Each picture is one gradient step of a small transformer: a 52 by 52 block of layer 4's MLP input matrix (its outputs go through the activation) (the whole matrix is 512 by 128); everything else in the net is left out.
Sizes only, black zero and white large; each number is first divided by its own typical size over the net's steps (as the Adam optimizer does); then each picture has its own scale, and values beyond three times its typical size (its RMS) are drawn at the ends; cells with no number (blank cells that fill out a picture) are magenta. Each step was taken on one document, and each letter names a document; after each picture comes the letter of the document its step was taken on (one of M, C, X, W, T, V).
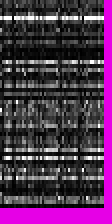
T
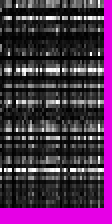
T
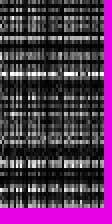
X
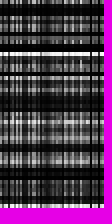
X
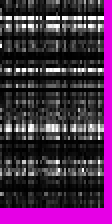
T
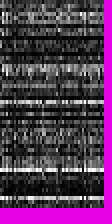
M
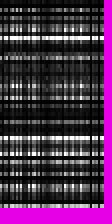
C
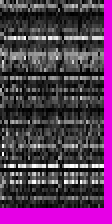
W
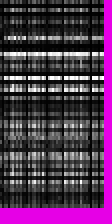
W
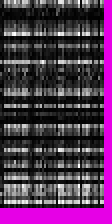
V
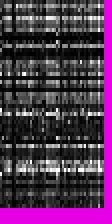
T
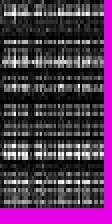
V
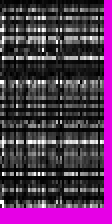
C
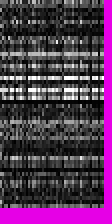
C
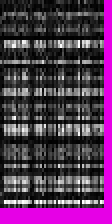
V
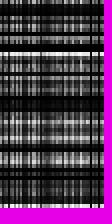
X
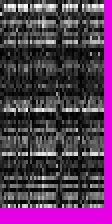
M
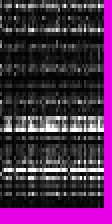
T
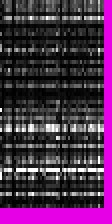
T
